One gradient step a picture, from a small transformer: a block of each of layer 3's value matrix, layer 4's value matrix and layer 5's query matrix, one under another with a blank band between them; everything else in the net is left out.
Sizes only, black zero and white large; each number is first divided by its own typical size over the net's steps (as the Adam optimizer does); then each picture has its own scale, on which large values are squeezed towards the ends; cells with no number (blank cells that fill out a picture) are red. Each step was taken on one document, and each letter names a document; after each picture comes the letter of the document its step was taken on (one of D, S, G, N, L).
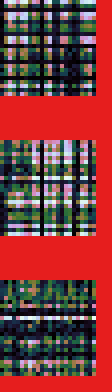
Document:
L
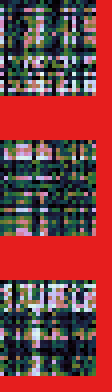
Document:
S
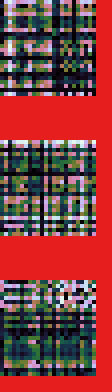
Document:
L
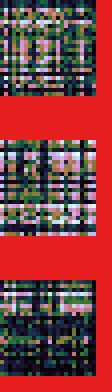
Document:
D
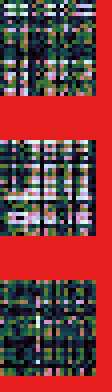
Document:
L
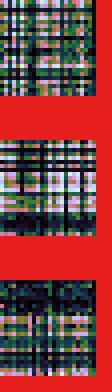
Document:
D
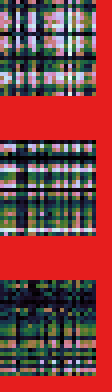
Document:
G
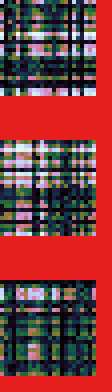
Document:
S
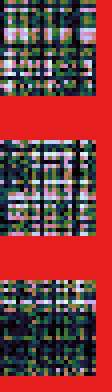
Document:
L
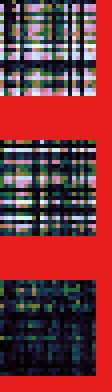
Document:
S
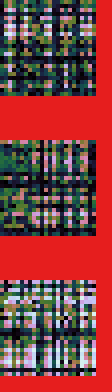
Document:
L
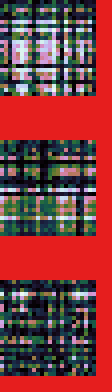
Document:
D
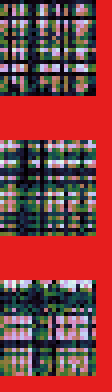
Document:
D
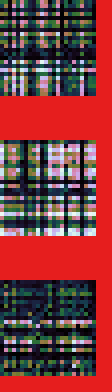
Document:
D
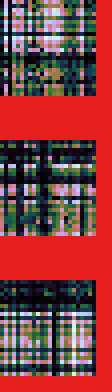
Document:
D
